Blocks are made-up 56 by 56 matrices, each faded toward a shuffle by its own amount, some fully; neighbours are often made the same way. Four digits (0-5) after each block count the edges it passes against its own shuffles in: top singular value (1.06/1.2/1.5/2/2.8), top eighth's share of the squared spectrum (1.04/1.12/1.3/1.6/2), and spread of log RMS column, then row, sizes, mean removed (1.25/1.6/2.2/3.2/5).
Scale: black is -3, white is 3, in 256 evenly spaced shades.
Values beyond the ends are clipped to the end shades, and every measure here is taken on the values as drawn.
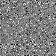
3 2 0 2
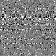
3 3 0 3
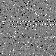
3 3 0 2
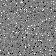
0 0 0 0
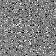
3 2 0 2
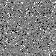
2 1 0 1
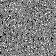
1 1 0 0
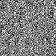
3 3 1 1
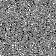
1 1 0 0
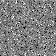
0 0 0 0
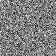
0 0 0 0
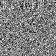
2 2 0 0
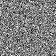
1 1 0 0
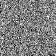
1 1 0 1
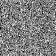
2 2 0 0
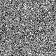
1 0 0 0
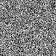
2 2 0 0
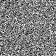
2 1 0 0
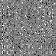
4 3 1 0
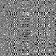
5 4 3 3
